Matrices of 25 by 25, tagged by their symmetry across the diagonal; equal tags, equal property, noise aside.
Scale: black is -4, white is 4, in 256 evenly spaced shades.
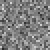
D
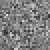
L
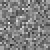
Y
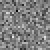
D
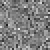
L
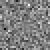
L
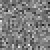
D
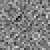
Y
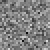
D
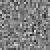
L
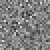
Y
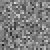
D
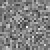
Y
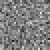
L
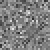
Y
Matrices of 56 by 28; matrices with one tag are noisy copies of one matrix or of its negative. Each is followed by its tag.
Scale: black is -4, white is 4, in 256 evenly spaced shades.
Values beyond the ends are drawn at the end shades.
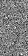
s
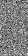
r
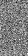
r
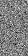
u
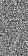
s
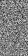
s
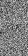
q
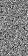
q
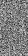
r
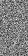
s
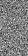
q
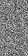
u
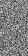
q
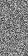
u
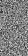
q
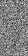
s
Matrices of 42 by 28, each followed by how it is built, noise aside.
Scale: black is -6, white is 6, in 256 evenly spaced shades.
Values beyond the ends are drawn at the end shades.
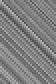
Toeplitz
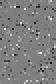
sparse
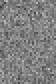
noise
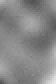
smooth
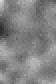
smooth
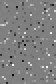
sparse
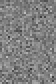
noise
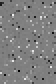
sparse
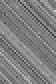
Toeplitz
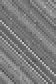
Toeplitz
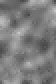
smooth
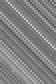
Toeplitz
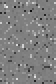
sparse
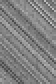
Toeplitz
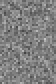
noise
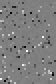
sparse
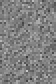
noise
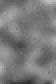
smooth
